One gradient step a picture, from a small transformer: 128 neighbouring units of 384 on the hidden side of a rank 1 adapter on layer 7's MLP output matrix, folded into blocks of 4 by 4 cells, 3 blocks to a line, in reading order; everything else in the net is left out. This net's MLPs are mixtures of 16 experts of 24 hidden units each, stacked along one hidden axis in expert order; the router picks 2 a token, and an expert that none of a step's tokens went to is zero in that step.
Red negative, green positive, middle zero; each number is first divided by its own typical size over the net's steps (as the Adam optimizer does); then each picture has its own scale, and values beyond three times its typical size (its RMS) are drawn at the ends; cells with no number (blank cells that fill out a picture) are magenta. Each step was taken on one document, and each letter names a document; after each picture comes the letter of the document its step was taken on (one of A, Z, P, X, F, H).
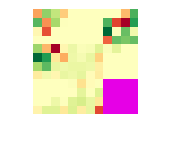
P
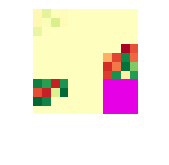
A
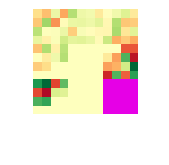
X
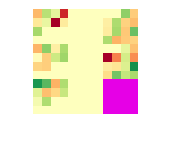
X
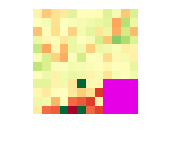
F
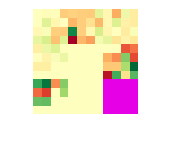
X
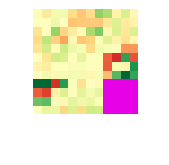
F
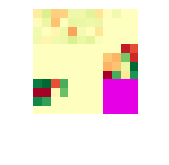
X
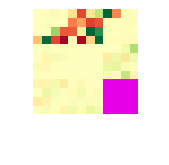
F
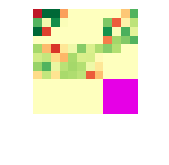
P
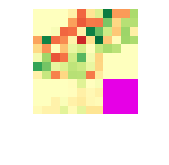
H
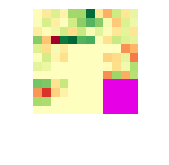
X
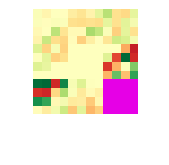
F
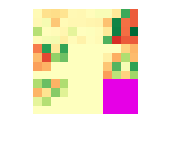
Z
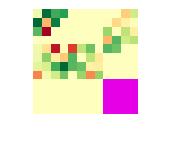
P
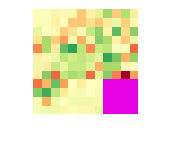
H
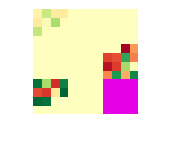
A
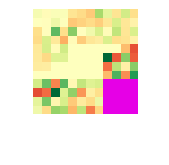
Z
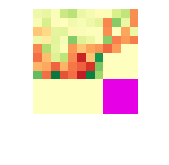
P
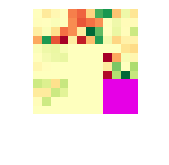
F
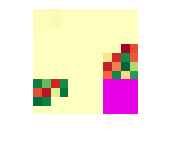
A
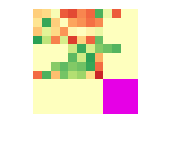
P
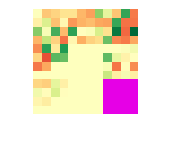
Z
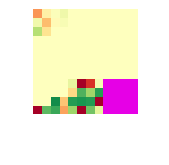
X
